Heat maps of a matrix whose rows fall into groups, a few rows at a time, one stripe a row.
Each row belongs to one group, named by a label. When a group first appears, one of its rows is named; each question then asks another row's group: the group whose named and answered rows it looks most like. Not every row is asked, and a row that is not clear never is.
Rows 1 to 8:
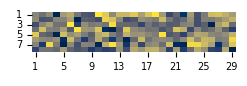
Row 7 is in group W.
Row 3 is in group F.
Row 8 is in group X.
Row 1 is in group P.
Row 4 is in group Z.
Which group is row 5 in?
P
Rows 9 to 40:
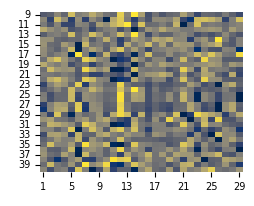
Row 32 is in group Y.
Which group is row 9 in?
Y
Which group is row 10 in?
W
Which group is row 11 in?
W
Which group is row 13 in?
Y
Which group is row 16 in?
Y
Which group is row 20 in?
Z
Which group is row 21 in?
X
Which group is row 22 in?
Z
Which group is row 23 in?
F
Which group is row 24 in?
Y
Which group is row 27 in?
F
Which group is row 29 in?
W
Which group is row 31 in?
Z
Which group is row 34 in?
F
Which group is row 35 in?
Z
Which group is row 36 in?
Y
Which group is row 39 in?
Z
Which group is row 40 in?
X
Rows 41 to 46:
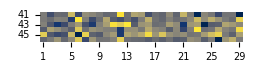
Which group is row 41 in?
Y
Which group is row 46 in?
F
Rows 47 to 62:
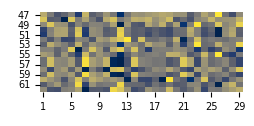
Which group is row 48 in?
P
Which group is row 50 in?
F
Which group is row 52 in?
W
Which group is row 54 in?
Y
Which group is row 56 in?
Z
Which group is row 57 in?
Z
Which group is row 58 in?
W
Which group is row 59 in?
Z
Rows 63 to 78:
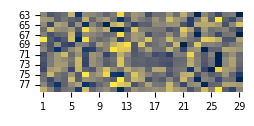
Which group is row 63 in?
Y
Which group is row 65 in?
W
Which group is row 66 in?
Z
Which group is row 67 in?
Y
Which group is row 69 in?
W
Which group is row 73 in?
F
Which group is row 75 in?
Z
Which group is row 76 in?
Y
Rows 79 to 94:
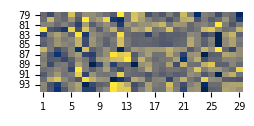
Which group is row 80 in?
Z
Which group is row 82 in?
P
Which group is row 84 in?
F
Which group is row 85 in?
F
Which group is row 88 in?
W
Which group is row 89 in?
X
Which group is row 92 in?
Z
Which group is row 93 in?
W
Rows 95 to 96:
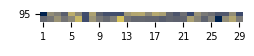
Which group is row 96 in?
F
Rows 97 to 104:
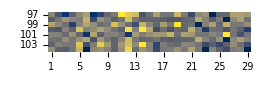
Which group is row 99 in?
P
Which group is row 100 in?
Y
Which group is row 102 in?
F
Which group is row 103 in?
Y
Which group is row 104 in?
Y
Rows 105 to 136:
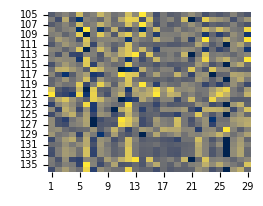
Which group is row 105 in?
Y
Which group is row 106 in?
W
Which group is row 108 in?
X
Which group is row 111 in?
F
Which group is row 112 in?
Y
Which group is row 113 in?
W
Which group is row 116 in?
Z
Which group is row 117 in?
W
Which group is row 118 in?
F
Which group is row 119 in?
Y
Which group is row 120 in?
P
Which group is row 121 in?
P
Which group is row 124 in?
W
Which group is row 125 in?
F
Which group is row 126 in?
W
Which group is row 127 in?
W
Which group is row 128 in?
P
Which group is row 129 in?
X
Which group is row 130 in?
F
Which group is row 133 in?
F
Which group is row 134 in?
W
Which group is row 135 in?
X
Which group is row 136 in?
F
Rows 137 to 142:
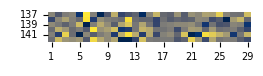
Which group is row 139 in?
Y
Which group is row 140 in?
Z
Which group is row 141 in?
W
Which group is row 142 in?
Z
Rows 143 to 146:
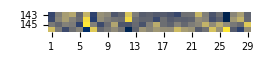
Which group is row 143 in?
F
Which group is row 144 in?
F
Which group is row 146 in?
P
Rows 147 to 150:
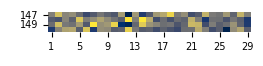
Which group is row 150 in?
F
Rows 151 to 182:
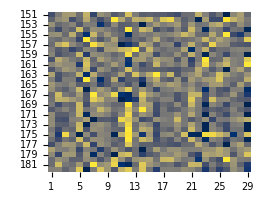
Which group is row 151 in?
F
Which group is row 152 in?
P
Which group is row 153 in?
X
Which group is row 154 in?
Y
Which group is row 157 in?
Z
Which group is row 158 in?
W
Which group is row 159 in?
Y
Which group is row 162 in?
F
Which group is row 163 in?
P
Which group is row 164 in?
X
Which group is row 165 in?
X
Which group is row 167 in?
Z
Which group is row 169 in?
Y
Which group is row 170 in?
Y
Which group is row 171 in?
Y
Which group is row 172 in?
W
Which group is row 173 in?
Y
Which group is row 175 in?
W
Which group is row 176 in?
Y
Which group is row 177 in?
F
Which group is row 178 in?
X
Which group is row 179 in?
W
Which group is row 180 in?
P
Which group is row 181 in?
Z
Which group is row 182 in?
Y
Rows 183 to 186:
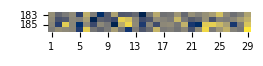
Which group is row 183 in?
X
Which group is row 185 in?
W
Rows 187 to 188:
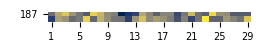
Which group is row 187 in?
Z
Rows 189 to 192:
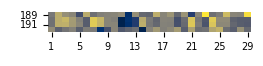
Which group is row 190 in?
Z
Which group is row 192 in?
X
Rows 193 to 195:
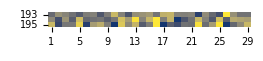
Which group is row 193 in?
P
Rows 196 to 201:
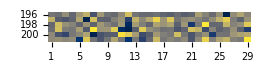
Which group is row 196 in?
F
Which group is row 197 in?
P
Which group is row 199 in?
Z
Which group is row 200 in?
W
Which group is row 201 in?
X
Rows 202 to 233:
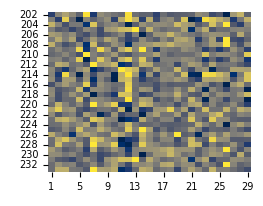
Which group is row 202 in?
F
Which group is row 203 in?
W
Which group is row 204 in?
P
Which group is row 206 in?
X
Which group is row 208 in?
P
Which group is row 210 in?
X
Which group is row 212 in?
Z
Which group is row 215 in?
W
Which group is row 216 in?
F
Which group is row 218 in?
W
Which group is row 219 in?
Y
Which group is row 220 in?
Z
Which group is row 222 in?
X
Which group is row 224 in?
F
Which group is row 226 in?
P
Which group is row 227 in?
Z
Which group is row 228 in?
Z
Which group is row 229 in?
P
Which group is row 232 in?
P
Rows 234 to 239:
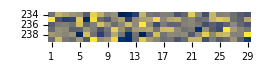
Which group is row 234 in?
Z
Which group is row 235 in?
P
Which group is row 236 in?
Y
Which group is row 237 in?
P
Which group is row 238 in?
X
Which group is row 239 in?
Z
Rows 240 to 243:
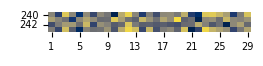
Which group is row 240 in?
W
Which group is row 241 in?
P
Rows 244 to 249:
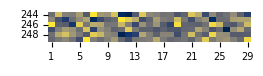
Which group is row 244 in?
Z
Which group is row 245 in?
W
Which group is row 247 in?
F
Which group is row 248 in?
Z
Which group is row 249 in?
X
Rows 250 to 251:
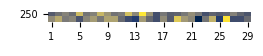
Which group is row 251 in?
P
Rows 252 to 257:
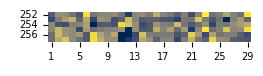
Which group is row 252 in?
X
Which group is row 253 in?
F
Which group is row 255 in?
X
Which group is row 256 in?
Z
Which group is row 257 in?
Z
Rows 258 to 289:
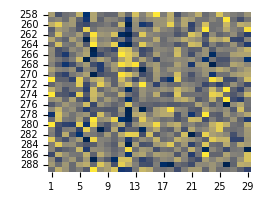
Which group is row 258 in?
P
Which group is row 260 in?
X
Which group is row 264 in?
Z
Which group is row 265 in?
W
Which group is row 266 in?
W
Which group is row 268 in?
W
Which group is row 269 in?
X
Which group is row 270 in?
W
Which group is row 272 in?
Y
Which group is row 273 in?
P
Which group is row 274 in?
P
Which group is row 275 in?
P
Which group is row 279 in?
Z
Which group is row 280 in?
P
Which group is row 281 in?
X
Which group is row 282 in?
W
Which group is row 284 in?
X
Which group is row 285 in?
Y
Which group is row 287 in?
W
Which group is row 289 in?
Z
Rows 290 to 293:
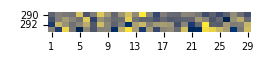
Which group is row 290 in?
Y
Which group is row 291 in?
F
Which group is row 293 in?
W
